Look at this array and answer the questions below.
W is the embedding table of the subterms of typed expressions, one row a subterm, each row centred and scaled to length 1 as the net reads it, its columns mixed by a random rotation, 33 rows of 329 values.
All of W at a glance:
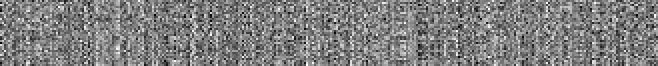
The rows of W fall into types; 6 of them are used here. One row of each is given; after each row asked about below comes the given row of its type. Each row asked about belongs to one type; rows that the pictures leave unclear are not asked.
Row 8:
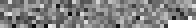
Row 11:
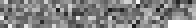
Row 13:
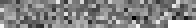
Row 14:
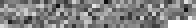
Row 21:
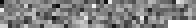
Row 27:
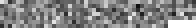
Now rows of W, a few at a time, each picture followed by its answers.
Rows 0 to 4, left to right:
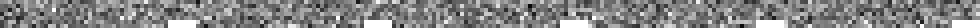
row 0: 8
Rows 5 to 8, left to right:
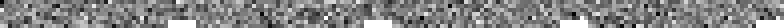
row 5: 21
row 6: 27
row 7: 14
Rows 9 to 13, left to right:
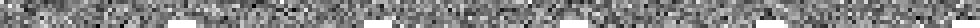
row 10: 14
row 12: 8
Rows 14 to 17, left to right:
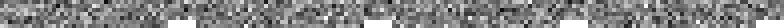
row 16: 11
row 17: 13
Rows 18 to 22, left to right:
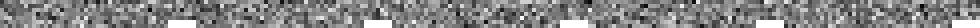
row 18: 21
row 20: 27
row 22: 27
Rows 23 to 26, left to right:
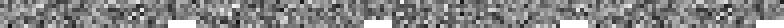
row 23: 27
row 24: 14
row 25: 8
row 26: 27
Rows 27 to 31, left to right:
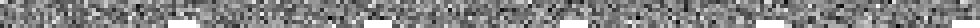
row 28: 13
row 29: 11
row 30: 21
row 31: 21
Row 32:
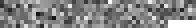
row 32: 21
